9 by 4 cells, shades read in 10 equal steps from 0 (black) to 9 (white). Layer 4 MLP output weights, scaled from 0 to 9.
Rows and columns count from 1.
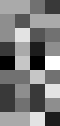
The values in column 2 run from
3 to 8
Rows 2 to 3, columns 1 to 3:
5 3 6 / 5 8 3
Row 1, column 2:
6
